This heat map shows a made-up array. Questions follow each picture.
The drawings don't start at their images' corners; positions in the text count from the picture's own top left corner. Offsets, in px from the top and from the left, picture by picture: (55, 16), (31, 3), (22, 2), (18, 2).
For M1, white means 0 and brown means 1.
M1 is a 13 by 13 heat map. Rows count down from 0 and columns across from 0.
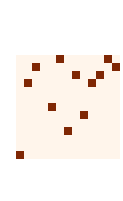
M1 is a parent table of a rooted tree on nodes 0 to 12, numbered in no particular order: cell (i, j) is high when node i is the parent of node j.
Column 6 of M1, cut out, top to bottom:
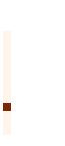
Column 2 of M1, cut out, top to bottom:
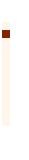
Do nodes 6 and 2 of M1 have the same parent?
no
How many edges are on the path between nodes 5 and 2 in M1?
4
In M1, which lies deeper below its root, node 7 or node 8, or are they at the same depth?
node 8
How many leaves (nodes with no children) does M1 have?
5
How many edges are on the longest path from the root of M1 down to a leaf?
4
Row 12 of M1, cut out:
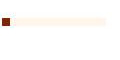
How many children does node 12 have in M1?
1
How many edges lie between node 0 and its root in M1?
3
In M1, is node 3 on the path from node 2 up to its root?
yes
